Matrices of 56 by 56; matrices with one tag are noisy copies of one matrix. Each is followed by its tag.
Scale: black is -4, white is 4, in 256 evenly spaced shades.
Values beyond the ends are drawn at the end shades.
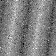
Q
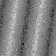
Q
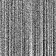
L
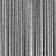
L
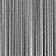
L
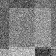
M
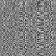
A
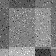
M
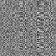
A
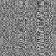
A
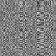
A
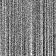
L
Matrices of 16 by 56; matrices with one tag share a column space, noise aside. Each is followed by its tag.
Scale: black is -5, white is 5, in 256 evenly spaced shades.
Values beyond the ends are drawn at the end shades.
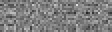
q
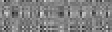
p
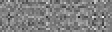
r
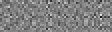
r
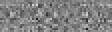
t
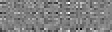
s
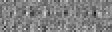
p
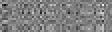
q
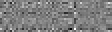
s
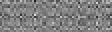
r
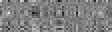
p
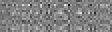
q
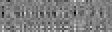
p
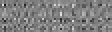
t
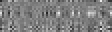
p
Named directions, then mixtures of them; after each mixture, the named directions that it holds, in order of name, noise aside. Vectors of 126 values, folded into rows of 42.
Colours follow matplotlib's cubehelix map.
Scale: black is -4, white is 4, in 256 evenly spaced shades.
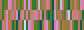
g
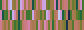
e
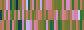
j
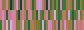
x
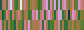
e, x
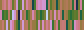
e, x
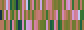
j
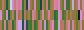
j, x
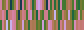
x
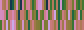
x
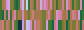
e, j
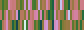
g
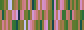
e, g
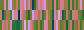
e, g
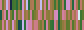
j, x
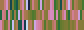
g, j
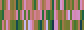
g, j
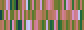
j
